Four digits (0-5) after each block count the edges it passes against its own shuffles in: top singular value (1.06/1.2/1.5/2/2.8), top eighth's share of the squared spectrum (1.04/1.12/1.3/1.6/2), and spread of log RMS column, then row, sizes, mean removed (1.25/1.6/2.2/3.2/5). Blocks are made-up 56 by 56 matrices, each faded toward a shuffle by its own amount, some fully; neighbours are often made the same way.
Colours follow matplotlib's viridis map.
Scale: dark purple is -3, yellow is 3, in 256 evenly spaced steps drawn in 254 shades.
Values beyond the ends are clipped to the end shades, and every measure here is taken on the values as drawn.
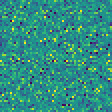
3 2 1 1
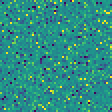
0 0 0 0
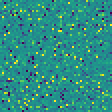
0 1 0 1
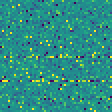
2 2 0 2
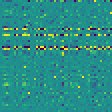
5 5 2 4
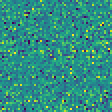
1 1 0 2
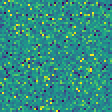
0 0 0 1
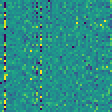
4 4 3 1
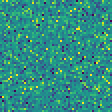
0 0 0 0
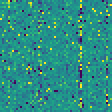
3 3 2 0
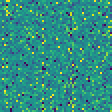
3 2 2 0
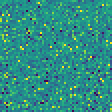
2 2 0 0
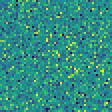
1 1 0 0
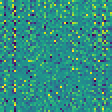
4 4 3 2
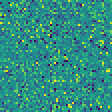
3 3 1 0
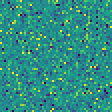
1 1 0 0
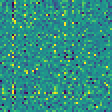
4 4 2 2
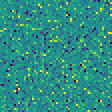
0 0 0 0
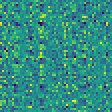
4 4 3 2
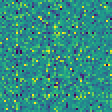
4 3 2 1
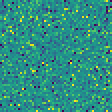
2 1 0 0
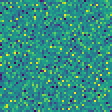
1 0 0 0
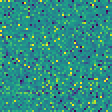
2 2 0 0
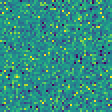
3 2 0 0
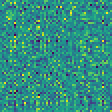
4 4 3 2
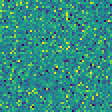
2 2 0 0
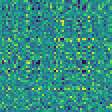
4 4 3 3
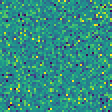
2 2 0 0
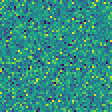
2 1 1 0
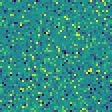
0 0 0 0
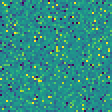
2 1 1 0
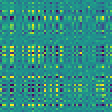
5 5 4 4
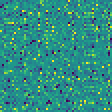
4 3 2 1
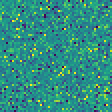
3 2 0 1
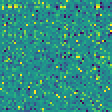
4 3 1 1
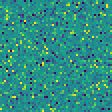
2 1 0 0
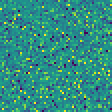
2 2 0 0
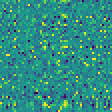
4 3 2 2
